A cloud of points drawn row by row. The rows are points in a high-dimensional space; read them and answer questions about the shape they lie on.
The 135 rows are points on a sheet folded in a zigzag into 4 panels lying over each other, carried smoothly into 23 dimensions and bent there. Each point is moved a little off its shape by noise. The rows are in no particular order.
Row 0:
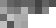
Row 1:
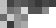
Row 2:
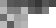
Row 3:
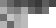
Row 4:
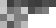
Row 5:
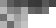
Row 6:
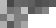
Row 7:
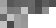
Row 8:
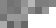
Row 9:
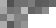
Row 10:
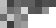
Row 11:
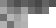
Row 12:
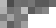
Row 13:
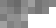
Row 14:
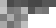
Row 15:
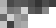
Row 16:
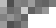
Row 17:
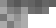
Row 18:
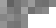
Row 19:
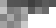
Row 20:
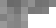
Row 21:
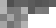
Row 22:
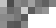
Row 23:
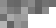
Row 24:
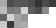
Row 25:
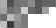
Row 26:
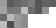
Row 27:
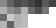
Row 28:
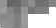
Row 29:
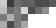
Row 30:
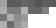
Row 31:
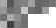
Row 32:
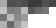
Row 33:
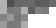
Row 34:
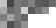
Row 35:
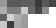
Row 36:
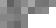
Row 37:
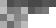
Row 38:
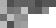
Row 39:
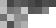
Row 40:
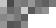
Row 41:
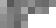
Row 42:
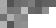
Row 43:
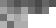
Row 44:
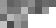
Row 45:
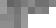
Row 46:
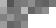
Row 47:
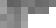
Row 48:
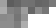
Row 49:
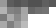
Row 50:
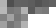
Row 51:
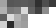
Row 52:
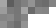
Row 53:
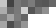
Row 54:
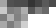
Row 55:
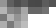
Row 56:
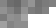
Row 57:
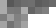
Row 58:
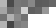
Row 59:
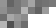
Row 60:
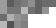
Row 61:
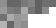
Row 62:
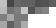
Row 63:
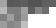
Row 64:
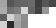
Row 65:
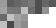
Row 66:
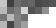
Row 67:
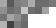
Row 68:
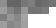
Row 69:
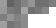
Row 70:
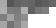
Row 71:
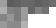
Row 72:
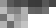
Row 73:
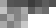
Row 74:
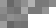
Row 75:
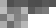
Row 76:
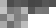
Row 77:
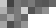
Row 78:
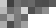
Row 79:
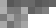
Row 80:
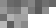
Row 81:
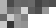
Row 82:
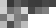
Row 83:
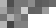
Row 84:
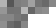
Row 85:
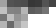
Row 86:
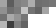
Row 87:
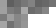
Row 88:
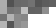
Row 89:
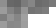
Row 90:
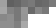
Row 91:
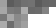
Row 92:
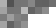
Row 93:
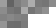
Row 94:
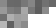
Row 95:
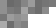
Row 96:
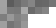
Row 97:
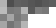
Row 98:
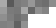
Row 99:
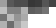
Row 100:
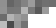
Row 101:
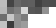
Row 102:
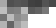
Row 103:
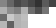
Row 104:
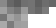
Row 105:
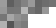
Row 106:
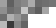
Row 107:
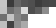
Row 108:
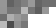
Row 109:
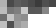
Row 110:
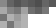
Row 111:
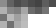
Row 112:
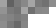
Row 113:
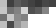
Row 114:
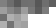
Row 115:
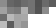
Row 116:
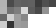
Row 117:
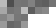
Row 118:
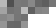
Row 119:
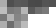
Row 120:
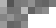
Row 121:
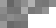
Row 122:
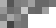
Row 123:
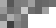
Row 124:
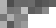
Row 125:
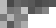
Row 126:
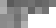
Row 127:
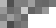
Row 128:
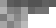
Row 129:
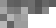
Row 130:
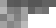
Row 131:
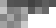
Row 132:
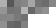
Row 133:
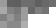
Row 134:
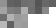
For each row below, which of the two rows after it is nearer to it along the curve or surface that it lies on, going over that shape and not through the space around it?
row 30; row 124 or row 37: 37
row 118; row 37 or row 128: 37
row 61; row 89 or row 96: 96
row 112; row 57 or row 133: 57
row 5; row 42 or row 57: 57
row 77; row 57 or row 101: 101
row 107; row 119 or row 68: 119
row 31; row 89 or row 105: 105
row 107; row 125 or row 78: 78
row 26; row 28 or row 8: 8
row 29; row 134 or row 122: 122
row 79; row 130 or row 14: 14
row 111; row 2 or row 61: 2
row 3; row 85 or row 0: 85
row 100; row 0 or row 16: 0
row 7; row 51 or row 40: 51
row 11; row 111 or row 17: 111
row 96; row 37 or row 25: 37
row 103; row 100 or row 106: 100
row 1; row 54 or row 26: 26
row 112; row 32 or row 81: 32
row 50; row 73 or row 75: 75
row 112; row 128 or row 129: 129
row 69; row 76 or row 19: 76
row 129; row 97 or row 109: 97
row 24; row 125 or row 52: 125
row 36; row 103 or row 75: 75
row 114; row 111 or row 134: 111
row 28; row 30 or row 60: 30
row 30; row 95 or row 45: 95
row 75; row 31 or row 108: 108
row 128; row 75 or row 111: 111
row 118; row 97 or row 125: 125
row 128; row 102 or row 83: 102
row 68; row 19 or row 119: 19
